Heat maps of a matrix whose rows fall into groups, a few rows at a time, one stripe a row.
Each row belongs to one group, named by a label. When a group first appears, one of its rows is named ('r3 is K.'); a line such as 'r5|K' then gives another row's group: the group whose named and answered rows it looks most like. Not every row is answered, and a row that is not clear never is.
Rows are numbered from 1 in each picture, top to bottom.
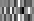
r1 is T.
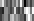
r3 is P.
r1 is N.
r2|P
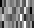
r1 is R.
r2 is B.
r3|N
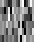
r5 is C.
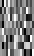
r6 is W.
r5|N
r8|C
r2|R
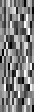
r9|R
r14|T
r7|B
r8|B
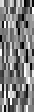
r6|R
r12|P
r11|P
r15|T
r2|C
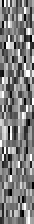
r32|P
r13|W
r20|T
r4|B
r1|B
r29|N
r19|T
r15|C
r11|P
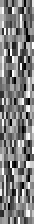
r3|N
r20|P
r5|B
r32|T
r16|P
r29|W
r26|W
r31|P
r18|R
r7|C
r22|C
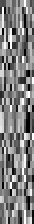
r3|N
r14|P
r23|W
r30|W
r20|P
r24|W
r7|T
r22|B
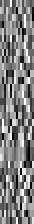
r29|B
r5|N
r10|N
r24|C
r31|B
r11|W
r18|R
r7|W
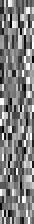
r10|P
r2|P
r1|B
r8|P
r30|R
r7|C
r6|C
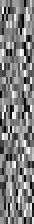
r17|R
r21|W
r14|R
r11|W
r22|P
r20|T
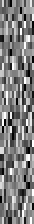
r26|N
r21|C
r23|P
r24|W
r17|T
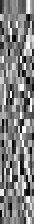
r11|N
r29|P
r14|T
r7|P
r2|P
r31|R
